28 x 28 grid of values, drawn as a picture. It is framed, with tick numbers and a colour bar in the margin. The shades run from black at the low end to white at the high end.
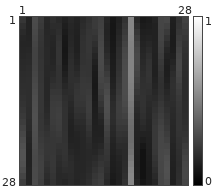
Slope: none. Odd lines: column 19. Grain: streaks running down. Average level on the scale: 20%. Histogram: skewed, a long tail of high values.
